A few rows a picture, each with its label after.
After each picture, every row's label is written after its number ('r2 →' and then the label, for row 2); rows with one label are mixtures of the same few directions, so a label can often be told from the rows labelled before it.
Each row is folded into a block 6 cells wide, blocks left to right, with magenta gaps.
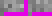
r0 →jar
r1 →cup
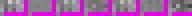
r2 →cup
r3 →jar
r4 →cup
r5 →jar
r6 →cup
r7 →cup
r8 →jar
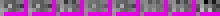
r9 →jar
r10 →jar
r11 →cup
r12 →jar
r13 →jar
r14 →cup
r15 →cup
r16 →cup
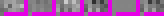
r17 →jar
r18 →cup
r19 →cup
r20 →cup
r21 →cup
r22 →cup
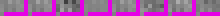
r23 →cup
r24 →cup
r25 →cup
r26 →cup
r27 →cup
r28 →jar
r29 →cup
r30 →cup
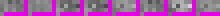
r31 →cup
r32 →cup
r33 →jar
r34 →jar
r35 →jar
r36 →cup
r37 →jar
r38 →jar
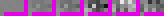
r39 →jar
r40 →jar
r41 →jar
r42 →jar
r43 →cup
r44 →cup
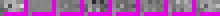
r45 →jar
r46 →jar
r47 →jar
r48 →cup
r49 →jar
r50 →cup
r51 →cup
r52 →jar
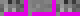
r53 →cup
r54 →jar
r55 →cup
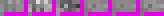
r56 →cup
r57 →cup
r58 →jar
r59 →jar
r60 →jar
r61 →jar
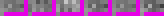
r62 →jar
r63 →cup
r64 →cup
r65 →jar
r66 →jar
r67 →jar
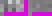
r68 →cup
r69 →jar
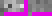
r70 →jar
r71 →cup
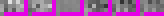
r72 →cup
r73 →jar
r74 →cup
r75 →jar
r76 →cup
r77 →cup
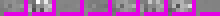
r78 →jar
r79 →cup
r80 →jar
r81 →jar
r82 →jar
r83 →cup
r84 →jar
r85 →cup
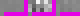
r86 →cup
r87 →cup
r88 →cup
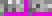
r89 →cup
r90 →jar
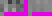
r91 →cup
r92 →cup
